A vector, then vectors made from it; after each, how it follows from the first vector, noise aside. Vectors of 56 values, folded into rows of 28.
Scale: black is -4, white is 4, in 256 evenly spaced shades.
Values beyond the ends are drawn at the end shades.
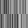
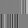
partly zeroed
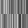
negated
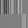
partly zeroed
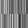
negated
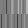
partly zeroed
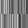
negated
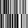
scaled up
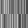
negated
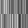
negated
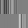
partly zeroed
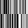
scaled up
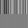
partly zeroed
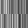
negated
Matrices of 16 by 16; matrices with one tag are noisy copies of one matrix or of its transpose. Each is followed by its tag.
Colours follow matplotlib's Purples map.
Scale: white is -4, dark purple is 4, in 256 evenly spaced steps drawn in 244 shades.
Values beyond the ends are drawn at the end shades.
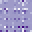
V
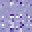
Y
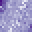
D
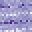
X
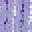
X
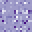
Y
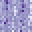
X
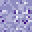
Y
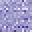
V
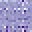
V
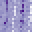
X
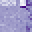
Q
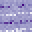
X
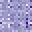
V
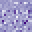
Y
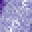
D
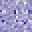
Y
